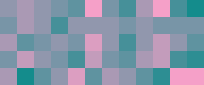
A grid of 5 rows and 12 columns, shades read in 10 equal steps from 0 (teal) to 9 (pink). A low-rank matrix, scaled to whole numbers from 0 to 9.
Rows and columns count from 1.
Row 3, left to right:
6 3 4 5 4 8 5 2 5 7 5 3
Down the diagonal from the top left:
5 6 4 4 8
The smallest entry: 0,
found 2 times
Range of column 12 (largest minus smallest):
9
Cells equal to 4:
12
